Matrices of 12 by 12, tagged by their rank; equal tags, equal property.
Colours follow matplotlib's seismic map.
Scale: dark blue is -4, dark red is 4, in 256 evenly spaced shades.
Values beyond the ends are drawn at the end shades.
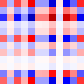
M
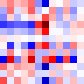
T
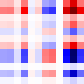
M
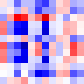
T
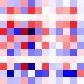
T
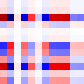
M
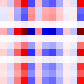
M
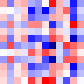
T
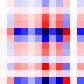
M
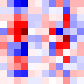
T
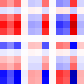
M
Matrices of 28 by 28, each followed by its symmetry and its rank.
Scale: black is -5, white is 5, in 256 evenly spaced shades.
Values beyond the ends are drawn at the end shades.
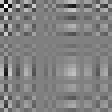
symmetric, rank one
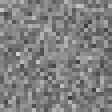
neither, full rank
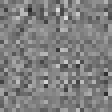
neither, rank five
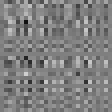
neither, rank two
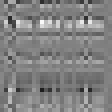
neither, rank two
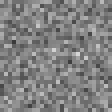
neither, full rank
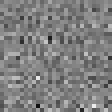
neither, rank five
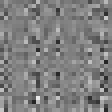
neither, rank three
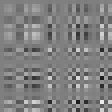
symmetric, rank one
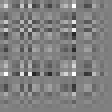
symmetric, rank one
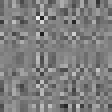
neither, rank three
